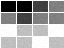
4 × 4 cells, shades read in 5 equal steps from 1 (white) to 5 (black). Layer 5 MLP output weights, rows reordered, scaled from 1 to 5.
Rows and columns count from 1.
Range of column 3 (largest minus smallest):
3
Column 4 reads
3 3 1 2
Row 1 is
5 5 4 3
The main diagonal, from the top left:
5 4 2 2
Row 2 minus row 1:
-2 -1 -1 0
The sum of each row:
17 13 6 7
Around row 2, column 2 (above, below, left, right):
5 2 3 3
